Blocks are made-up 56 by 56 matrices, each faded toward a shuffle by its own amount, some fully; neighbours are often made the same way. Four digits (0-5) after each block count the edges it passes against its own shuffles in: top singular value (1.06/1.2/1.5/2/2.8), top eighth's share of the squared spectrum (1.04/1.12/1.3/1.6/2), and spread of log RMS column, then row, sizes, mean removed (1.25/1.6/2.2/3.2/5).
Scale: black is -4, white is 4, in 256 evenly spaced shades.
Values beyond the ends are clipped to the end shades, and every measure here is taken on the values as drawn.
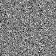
0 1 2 0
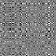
4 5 3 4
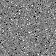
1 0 0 0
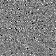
3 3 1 1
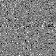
3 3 0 1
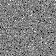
0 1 0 0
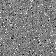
0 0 0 0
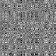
4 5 3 3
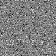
3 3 1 1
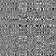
4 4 2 3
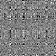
4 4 2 3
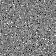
0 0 0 0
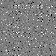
3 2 1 1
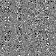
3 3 2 0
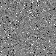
1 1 1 0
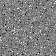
0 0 0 0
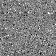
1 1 0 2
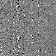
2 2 3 0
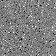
0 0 0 0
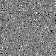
1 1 1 0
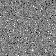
0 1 0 0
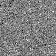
1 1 0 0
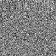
3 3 1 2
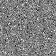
1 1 0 0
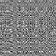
4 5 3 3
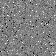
0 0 0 0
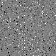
2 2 1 0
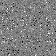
2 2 1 1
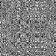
4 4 2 2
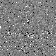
2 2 0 1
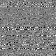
2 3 0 3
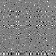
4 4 2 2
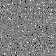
3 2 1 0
